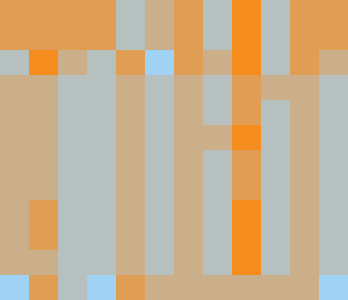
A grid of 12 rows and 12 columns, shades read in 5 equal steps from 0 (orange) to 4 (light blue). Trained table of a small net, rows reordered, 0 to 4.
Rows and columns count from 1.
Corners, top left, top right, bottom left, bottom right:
1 1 4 4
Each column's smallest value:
1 0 1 1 1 2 1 2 0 2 1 1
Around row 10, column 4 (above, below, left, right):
3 3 3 2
